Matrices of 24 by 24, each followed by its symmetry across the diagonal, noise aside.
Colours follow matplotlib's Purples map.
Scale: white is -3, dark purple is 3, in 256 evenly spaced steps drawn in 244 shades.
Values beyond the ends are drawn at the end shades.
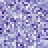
neither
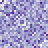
symmetric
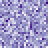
neither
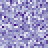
neither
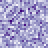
symmetric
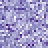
neither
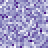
symmetric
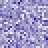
neither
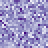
neither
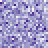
neither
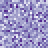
symmetric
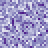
symmetric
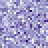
neither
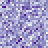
neither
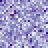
symmetric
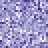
neither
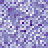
symmetric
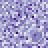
symmetric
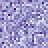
symmetric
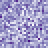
symmetric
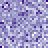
symmetric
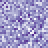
symmetric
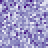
neither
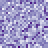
symmetric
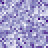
symmetric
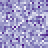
neither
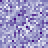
symmetric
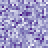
neither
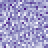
neither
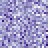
neither
